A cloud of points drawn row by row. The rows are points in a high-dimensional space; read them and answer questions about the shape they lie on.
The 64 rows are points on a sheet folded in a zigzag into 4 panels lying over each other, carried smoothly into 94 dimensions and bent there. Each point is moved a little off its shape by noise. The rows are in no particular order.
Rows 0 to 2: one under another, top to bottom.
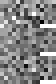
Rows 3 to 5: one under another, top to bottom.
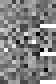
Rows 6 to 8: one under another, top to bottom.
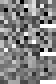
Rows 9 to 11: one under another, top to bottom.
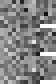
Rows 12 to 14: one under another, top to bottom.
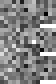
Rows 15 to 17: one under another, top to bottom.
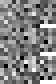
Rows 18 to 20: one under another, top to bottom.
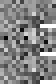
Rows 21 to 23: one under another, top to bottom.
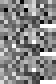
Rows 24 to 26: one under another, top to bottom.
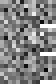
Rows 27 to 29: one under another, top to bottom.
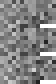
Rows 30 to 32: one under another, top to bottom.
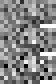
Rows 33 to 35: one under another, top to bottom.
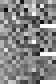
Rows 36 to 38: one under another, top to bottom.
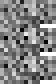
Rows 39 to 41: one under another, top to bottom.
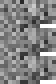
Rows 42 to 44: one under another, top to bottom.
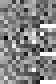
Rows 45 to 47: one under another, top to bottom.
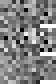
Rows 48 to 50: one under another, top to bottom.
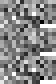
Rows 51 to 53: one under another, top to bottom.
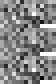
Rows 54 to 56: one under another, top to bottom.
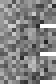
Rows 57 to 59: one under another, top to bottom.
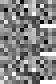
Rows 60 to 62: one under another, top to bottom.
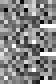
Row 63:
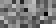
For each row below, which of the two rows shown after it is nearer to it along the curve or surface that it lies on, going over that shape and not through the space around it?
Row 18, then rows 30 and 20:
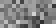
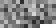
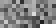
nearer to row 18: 30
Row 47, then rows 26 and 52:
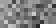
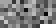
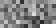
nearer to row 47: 52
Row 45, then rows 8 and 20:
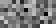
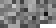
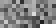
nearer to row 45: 8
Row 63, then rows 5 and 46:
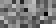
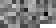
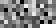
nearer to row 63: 5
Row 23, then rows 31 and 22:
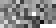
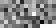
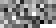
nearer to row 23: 22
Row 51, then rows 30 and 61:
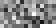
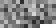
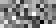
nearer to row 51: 30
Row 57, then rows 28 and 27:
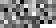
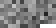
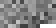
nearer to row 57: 28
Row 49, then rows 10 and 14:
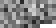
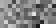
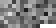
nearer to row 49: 10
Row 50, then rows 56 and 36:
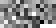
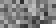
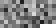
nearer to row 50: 36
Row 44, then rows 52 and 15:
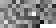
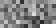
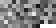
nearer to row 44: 52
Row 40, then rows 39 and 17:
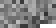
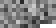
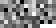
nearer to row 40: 39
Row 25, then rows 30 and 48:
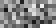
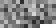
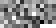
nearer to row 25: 30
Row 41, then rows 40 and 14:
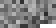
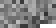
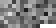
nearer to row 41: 40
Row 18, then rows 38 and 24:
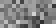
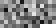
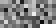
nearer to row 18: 38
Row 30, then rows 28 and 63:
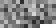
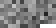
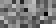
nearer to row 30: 28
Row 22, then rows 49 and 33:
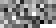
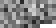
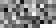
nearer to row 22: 33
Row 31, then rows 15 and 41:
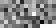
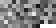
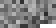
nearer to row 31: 41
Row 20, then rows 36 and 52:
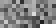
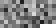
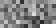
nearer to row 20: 36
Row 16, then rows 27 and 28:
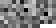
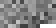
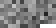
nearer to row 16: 28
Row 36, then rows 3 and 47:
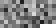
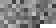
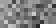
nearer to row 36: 3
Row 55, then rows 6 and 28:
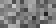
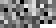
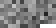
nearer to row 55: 28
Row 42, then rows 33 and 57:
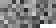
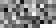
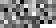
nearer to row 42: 57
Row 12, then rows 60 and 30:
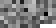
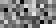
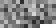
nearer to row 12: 60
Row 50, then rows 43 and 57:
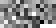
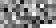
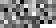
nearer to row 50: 43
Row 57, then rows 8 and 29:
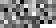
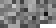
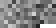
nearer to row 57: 8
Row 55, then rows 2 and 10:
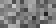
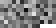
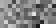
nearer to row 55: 10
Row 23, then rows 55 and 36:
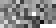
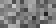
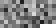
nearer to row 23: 36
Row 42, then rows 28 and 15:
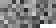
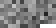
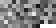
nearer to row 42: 28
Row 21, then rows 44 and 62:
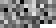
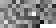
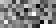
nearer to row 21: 62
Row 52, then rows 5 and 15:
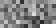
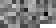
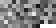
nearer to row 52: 5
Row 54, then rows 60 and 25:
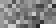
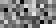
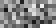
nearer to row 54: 25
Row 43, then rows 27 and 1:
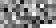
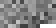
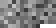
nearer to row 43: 27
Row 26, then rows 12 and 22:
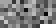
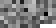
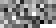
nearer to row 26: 12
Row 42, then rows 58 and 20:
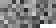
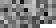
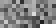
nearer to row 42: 58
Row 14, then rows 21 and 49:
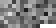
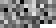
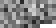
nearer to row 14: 21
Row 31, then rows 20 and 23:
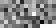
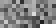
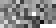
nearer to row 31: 20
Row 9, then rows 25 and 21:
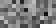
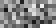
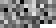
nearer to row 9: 21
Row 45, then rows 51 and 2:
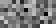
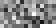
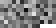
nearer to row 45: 2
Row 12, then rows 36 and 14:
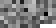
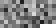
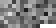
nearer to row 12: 36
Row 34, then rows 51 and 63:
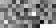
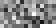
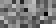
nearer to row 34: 63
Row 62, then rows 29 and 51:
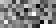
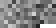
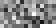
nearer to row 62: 29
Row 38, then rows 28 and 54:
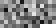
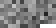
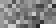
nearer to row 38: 28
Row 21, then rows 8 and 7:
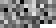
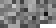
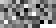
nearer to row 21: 7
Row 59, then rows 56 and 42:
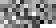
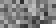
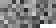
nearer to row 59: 56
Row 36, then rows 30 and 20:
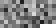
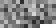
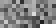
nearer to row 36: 20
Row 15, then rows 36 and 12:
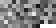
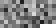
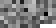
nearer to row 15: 12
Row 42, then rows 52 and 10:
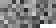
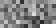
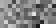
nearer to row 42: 10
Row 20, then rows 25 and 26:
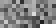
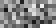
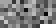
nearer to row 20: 25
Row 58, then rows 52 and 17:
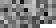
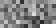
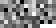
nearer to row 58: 17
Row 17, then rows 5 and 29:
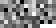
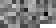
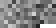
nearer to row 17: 5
